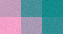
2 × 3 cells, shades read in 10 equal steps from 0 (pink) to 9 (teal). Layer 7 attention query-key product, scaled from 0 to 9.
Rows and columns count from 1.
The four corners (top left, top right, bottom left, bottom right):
2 9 0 8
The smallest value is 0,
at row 2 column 1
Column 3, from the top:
9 8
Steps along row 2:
up up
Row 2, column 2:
3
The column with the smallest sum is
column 1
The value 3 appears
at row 2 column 2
